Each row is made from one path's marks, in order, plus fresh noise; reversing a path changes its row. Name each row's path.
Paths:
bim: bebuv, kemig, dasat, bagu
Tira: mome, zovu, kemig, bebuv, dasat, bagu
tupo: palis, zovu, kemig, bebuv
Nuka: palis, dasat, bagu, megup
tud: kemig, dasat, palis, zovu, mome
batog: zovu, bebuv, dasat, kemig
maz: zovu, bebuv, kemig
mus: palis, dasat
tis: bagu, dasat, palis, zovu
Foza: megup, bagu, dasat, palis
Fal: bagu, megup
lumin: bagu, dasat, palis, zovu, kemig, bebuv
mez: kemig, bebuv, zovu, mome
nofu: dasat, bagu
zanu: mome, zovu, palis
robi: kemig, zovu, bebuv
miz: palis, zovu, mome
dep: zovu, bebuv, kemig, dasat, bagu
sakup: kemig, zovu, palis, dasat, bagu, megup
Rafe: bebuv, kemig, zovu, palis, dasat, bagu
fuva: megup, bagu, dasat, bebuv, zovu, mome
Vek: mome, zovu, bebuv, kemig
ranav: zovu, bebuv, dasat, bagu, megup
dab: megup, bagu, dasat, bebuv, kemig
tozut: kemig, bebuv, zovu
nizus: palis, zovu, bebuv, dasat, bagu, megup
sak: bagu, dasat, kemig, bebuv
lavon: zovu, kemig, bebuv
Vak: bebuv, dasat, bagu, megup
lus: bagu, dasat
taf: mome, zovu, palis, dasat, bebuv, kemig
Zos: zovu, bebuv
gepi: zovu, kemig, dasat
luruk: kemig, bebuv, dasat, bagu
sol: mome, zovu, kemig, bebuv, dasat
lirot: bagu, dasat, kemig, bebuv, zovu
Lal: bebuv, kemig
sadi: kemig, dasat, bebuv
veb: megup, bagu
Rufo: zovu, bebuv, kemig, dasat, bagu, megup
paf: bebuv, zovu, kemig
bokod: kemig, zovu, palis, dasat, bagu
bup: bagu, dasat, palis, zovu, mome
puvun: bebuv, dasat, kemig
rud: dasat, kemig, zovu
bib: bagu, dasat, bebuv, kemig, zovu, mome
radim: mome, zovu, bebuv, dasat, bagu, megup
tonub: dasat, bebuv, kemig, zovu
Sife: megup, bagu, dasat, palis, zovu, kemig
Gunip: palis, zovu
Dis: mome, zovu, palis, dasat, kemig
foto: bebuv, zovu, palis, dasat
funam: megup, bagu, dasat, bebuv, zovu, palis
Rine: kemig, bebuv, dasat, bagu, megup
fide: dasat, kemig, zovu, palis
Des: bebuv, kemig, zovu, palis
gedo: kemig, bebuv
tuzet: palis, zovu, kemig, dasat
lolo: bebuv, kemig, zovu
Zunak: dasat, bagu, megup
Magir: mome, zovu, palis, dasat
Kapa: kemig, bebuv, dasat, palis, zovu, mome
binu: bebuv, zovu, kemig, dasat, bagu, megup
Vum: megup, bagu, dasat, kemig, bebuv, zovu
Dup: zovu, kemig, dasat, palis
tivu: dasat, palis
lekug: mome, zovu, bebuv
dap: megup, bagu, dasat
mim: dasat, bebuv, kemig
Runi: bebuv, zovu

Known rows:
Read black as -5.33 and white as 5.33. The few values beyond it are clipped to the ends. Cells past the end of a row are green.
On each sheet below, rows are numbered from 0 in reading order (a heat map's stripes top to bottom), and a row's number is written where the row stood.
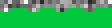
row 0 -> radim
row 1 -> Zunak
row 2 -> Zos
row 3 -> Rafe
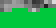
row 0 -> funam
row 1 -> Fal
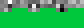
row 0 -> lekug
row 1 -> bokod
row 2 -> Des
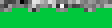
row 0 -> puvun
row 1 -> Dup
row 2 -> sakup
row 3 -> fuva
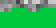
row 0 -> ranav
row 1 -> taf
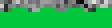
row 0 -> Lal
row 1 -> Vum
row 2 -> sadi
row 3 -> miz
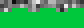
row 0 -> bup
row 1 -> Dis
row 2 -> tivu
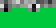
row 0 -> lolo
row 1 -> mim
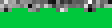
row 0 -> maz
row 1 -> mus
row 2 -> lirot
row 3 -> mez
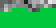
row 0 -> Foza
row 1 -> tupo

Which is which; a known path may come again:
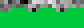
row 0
sadi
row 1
lavon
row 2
Zos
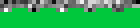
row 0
tis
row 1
tozut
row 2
Tira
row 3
Dup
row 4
tud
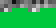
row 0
bib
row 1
nofu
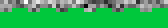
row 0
Rufo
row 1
gepi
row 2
tupo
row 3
Nuka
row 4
robi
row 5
dep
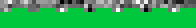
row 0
sol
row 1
paf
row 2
lus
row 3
Des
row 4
radim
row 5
mez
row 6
sak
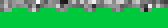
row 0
Sife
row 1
Magir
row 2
bim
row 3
Vek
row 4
taf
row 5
tivu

